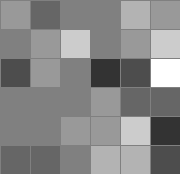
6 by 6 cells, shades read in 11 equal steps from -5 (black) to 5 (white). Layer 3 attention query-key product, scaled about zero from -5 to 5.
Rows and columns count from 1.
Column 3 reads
0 3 0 0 1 0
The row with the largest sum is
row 2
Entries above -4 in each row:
6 6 6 6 6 6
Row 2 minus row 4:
0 1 3 -1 2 4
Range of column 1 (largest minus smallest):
3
